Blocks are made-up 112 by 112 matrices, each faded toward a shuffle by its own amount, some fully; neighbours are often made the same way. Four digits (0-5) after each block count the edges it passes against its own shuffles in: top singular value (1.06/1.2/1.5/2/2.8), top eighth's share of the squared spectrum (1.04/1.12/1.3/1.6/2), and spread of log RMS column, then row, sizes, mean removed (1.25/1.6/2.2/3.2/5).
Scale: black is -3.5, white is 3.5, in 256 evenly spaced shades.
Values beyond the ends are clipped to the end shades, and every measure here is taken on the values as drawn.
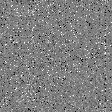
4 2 1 0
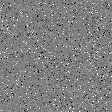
2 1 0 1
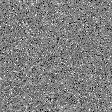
2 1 0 0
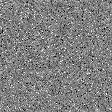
2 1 0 0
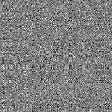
4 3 2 2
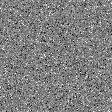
0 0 0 0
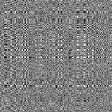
5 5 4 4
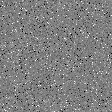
0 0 0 0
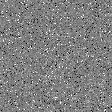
2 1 0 0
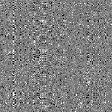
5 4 3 2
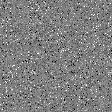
3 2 1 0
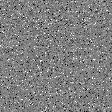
2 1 0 0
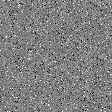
2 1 1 0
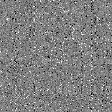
3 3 2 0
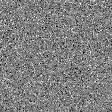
2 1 0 0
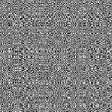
5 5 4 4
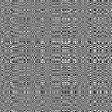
5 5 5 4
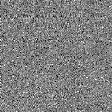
4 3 2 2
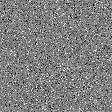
0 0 0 0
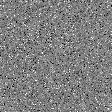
0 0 0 0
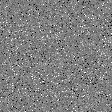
0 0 0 0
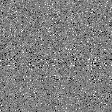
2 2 2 2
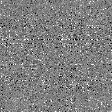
2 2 2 3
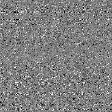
1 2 2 3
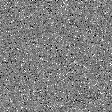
2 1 0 0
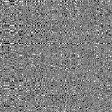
5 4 3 3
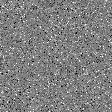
2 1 0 0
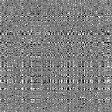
5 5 3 4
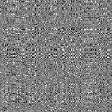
5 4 3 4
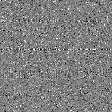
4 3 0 2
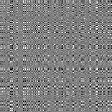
5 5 4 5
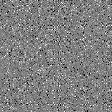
4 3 2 2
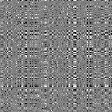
5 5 4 4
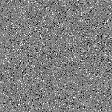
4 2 1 1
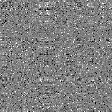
4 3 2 2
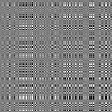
5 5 5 5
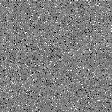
4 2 1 1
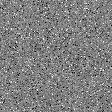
2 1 0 0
